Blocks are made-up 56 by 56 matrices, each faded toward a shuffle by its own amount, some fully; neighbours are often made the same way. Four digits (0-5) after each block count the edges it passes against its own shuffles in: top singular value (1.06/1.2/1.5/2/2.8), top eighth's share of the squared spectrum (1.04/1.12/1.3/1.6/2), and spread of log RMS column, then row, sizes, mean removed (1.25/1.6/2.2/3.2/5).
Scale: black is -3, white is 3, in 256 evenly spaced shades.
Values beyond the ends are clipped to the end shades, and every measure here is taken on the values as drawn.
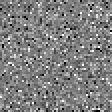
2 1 0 0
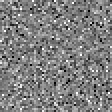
2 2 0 0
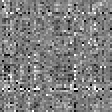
4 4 3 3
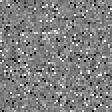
0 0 0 0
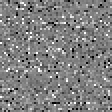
1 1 0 1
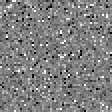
0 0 0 0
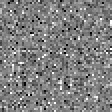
2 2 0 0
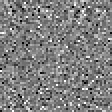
3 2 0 1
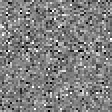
3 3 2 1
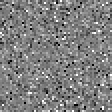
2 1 0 0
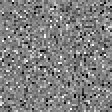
1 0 0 0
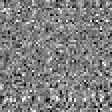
4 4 2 2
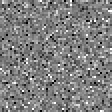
0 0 0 0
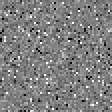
0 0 0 0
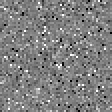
0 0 0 0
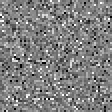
1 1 0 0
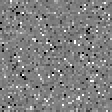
1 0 0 0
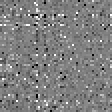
3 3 2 2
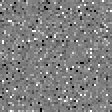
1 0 0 0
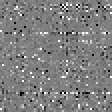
3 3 2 2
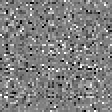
3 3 1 2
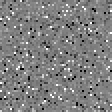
0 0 0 0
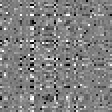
4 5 3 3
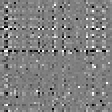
5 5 3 3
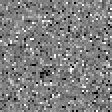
2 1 0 0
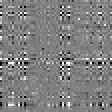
5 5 3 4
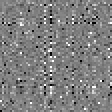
4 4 2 2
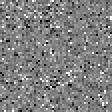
3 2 1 0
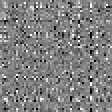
4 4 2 2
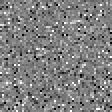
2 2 0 0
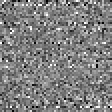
1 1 0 3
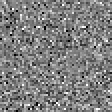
1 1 0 2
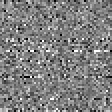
1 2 0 3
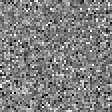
0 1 0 1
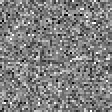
0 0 0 1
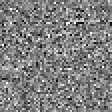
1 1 0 2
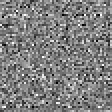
1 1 0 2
